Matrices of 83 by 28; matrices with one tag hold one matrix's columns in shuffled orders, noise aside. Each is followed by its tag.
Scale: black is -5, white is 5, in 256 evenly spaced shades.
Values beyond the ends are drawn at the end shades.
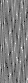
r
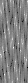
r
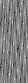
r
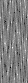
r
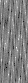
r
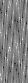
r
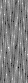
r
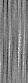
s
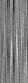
s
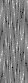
r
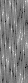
r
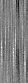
s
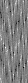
r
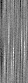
s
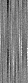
s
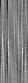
s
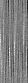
s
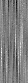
s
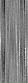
s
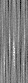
s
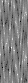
r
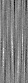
s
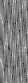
r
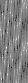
r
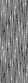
r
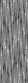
r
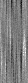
s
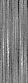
s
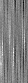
s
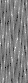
r
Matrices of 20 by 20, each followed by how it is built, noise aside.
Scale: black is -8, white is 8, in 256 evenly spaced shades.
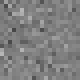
noise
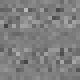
uneven rows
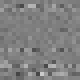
uneven rows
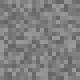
noise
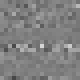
uneven rows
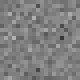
noise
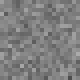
noise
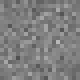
noise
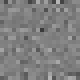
uneven rows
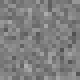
noise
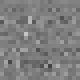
uneven rows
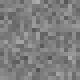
noise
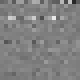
uneven rows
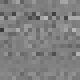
uneven rows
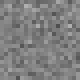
noise
